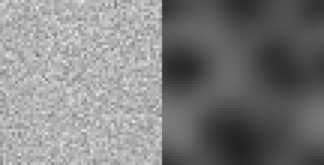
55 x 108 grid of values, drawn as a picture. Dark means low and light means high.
It is made of 1 by 2 panels. Panel 1,1: high, fine-grained. Panel 1,2: low, smooth.
